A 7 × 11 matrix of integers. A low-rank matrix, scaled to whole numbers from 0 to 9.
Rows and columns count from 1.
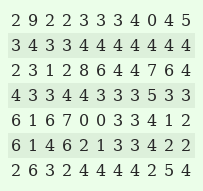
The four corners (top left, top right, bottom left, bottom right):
2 5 2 4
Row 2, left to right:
3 4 3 3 4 4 4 4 4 4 4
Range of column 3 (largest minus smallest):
5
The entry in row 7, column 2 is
6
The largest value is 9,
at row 1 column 2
